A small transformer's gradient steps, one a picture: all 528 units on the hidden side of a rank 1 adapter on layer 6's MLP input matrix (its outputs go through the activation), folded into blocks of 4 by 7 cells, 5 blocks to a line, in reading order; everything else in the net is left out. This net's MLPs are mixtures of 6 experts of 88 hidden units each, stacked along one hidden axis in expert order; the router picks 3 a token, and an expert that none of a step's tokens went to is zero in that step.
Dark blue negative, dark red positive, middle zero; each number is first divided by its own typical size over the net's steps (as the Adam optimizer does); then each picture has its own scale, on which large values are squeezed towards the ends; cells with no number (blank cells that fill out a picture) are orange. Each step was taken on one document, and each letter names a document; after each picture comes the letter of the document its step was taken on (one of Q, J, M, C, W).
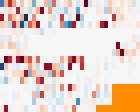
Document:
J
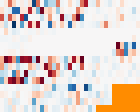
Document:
J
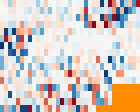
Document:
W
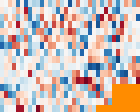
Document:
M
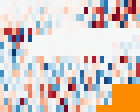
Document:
W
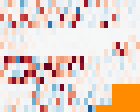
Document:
J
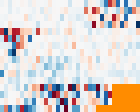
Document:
W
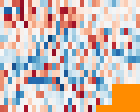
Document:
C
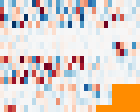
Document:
J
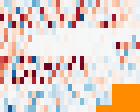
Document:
J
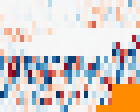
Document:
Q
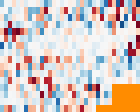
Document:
W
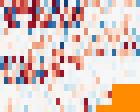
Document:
C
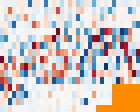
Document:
C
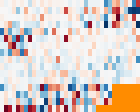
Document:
W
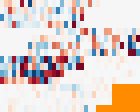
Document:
C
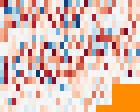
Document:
C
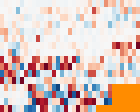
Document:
Q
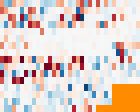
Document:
J
